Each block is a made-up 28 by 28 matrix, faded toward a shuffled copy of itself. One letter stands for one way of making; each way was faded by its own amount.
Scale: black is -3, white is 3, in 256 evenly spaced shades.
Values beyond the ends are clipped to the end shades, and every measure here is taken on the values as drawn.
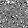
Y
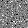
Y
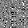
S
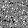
Y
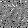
Y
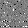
Y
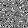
Y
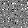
S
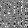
S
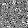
Y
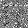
Y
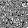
Y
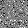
Y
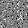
S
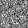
Y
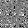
S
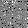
S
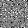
Y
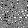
Y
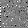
S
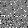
Y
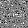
Y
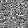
S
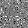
S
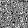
Y
